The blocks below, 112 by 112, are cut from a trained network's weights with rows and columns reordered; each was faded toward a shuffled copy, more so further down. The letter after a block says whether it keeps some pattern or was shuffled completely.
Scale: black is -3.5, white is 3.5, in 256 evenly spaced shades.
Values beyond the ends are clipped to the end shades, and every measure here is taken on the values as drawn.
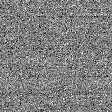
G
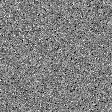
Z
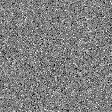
G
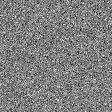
Z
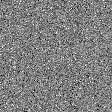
Z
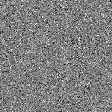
G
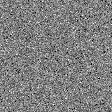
Z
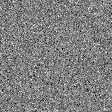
Z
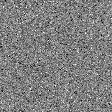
Z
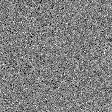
Z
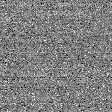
G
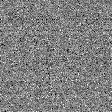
G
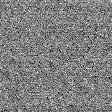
G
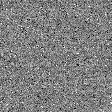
G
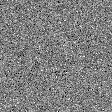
Z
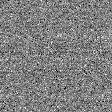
G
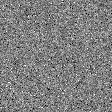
Z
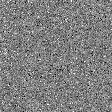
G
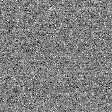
G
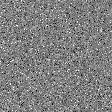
G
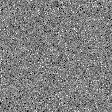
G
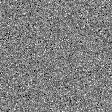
Z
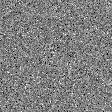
Z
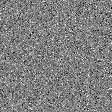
Z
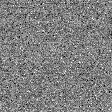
G
